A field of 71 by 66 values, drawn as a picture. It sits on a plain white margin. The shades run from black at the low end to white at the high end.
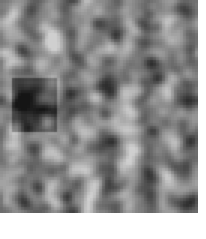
Stripes running up and down repeat 5 times from left to right. The middle left is the ninth with the lowest average. The top left is the ninth with the highest average. No overall slope runs across the table. An odd patch, lower than its surroundings, sits in the middle left.
